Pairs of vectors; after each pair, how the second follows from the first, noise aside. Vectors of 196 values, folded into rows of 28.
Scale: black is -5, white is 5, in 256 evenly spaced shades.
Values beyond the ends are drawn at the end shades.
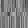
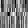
scaled up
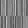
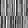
scaled up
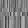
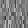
sign-scrambled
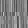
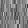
sign-scrambled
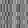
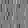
partly zeroed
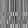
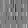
partly zeroed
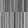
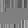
partly zeroed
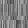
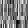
scaled up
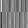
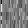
sign-scrambled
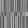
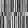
scaled up
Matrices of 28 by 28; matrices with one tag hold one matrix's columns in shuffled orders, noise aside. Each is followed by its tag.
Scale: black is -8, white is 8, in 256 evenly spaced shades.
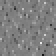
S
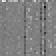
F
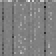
F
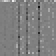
F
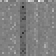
F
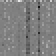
F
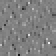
S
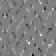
S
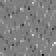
S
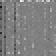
F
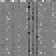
F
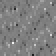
S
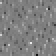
S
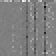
F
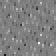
S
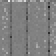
F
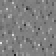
S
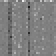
F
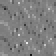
S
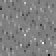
S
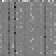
F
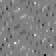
S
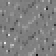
S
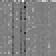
F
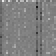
F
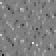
S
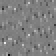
S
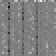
F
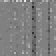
F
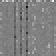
F
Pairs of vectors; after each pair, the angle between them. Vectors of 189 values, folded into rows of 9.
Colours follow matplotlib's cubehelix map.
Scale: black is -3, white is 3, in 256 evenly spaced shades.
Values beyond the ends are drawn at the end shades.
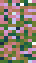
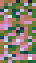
partly opposed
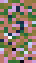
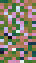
nearly opposite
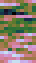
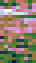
nearly opposite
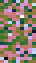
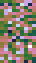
partly aligned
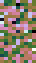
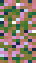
nearly opposite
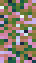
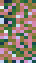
partly aligned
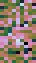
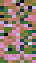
partly aligned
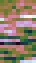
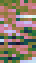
nearly parallel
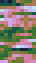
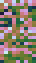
partly opposed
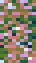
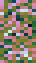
partly aligned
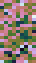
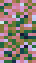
nearly parallel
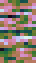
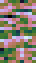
nearly parallel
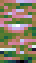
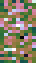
partly aligned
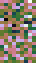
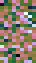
orthogonal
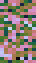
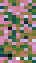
nearly opposite
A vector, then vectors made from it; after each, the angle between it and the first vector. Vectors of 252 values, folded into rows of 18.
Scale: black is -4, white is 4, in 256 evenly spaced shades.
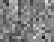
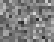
partly aligned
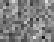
nearly parallel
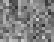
nearly opposite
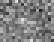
orthogonal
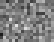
orthogonal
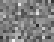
partly opposed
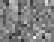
nearly parallel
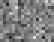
nearly parallel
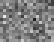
partly opposed
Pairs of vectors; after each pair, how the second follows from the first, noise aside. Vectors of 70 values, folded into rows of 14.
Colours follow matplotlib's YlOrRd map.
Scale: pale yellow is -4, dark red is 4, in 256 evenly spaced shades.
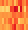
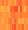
shrunk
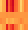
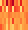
sign-scrambled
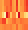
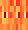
sign-scrambled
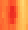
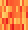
shuffled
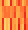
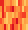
shuffled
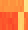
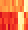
scaled up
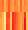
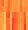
shrunk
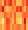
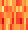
negated
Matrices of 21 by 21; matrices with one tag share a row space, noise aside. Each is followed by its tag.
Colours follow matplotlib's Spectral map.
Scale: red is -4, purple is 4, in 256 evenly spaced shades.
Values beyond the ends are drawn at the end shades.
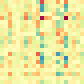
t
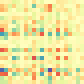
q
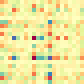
q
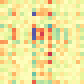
q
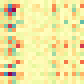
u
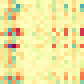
u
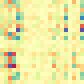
u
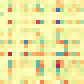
t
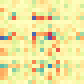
q
